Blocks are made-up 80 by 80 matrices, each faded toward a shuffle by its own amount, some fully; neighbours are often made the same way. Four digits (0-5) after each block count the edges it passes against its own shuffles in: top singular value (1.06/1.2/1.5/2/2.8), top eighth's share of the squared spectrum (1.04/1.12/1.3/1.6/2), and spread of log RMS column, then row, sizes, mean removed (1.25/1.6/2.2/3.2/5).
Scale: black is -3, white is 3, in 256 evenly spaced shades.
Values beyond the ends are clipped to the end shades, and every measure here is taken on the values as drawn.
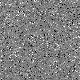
2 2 0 1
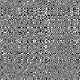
4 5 3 4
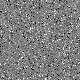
0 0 0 0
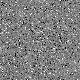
2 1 0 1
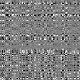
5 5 3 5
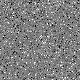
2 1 0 0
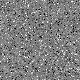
1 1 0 0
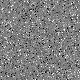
0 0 0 0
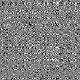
4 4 2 3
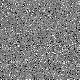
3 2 0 1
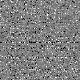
3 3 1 2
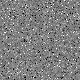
0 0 0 0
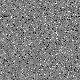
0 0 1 0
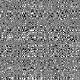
4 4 3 3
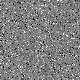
0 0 0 0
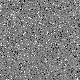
0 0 0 0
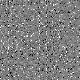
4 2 1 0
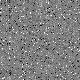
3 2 0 0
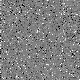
3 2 1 0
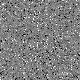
3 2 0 0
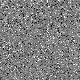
2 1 0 0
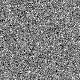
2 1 0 0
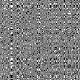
5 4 3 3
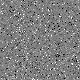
2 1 0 0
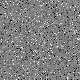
0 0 0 0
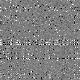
4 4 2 2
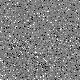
2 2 0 1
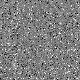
2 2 1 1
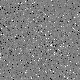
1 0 0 0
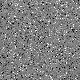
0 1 0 0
